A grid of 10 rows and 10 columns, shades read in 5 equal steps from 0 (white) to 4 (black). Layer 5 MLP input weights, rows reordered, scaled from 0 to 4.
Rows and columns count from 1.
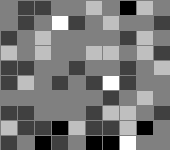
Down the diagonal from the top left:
2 3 1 2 3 3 3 1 4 2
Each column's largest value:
3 3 4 4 3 4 4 4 4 3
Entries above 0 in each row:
10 9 10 10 10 9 10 10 10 9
